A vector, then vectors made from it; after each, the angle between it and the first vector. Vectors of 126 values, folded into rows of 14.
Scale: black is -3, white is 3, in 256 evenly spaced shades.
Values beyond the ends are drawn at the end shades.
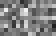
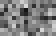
nearly opposite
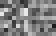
nearly parallel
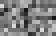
nearly opposite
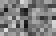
nearly opposite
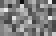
partly aligned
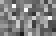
partly aligned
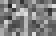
partly aligned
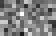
partly aligned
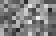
partly aligned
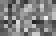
partly aligned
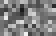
partly opposed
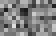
nearly opposite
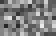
partly opposed
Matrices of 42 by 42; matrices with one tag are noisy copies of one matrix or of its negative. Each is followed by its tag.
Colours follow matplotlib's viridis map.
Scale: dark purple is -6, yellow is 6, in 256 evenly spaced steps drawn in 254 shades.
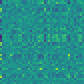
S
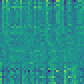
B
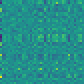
S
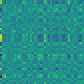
S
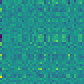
S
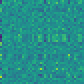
S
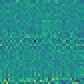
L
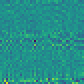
L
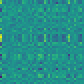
S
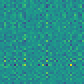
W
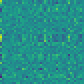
S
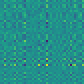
W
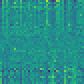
B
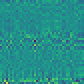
L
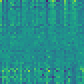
B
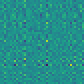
W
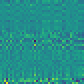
L
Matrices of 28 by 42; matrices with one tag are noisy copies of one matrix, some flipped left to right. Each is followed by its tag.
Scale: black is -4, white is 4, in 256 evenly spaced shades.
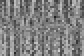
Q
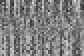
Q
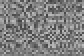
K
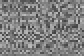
K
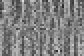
Q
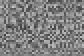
K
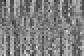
Q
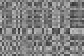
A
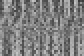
Q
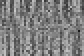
Q
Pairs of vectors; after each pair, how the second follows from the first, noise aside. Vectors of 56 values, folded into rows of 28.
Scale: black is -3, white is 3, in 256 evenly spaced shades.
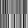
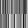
copied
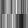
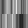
copied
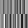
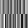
copied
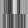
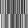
shuffled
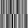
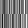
shuffled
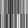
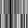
copied
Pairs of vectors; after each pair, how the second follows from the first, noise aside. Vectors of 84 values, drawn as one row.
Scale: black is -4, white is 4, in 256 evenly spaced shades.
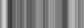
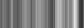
wrapped around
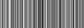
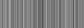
shrunk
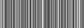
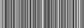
copied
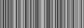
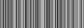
copied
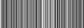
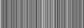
shrunk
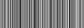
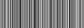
copied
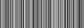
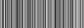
wrapped around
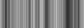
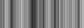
wrapped around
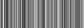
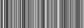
copied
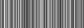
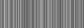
shrunk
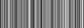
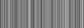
shrunk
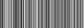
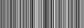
wrapped around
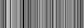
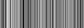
copied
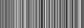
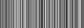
copied
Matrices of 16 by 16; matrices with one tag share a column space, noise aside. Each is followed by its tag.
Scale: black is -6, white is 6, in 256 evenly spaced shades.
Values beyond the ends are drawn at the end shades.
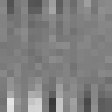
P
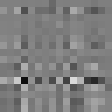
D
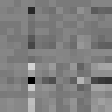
D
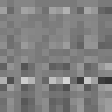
D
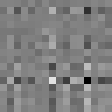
D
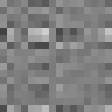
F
